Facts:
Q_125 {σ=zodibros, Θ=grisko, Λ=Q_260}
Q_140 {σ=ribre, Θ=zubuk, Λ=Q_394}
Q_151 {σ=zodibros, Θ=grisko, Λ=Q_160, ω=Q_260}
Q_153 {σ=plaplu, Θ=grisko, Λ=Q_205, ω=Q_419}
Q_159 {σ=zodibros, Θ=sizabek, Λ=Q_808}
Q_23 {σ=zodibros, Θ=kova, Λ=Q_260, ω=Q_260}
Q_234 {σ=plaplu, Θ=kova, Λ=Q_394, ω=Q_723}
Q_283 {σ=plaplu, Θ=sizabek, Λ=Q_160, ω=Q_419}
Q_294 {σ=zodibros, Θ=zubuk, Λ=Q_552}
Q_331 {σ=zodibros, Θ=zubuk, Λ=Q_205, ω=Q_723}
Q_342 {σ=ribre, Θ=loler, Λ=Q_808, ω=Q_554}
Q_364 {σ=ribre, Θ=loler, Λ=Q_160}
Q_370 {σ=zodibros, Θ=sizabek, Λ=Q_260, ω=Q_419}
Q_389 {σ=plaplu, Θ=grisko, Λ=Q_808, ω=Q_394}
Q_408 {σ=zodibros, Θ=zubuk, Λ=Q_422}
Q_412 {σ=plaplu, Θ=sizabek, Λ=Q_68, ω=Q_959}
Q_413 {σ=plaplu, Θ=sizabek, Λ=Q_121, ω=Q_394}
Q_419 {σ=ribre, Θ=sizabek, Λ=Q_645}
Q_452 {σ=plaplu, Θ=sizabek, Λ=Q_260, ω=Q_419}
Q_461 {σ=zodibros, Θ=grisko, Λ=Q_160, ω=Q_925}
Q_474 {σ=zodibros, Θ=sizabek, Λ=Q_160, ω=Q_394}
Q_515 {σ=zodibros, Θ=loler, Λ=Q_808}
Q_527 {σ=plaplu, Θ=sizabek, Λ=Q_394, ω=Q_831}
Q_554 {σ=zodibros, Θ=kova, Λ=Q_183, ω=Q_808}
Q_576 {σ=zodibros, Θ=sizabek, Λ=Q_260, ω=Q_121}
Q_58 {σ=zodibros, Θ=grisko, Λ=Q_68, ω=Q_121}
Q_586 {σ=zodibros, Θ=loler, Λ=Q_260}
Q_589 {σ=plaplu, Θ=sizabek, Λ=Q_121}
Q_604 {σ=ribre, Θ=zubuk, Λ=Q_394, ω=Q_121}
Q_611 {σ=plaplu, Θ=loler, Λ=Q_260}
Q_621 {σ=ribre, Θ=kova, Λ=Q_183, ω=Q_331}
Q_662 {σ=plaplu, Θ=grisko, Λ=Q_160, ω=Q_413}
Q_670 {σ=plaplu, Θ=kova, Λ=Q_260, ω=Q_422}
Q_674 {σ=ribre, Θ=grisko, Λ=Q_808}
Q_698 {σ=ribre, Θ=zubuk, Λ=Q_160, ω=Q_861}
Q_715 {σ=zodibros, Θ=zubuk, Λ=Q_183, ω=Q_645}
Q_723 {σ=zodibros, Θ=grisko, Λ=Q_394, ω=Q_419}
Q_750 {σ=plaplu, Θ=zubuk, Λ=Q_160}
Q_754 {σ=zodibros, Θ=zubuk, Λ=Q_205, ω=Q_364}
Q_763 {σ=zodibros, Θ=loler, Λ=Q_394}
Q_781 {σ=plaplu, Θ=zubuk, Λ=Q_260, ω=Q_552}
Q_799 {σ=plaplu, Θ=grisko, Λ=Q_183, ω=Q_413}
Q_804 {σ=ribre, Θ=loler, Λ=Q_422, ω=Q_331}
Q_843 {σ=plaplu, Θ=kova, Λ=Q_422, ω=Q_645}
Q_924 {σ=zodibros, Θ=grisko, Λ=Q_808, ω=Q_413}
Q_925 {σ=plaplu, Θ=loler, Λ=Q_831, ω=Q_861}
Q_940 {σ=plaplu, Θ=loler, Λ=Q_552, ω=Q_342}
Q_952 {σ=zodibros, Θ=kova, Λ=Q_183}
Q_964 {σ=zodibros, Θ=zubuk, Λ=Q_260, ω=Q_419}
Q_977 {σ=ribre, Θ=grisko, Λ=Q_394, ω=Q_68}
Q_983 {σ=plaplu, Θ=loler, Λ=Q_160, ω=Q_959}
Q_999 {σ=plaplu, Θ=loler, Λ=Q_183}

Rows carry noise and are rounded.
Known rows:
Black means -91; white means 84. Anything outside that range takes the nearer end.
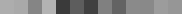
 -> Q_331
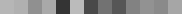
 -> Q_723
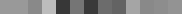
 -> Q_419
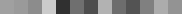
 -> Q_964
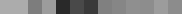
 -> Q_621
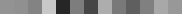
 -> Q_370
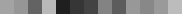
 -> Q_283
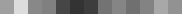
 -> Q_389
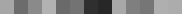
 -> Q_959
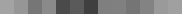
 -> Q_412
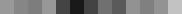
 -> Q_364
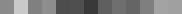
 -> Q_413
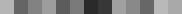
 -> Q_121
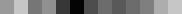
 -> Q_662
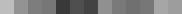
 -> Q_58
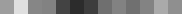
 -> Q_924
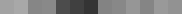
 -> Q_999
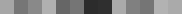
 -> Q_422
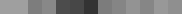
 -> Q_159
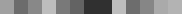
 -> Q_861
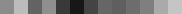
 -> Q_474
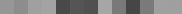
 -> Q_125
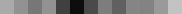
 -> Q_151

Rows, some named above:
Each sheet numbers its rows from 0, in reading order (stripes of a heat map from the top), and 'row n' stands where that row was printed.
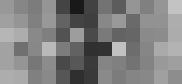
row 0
Q_364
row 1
Q_925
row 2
Q_977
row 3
Q_861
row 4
Q_412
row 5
Q_715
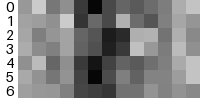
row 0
Q_662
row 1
Q_964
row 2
Q_808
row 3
Q_183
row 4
Q_474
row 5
Q_151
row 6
Q_554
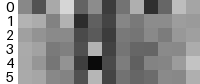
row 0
Q_260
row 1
Q_153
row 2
Q_940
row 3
Q_527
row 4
Q_151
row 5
Q_763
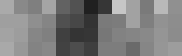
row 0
Q_183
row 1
Q_342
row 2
Q_952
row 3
Q_843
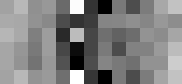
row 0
Q_394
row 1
Q_674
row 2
Q_234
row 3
Q_750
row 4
Q_461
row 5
Q_394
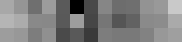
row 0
Q_698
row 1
Q_140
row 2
Q_589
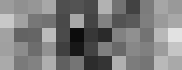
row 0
Q_781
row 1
Q_604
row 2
Q_160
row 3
Q_983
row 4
Q_205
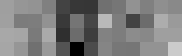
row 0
Q_554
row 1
Q_576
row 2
Q_804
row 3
Q_461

